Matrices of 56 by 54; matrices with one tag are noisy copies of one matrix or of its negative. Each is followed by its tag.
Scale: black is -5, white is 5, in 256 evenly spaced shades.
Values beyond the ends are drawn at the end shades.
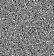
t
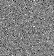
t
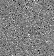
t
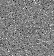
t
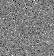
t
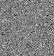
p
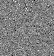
t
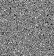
p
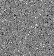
p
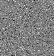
t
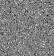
p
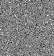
p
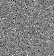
t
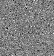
t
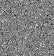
p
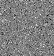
p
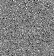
t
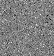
p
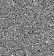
t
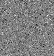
p
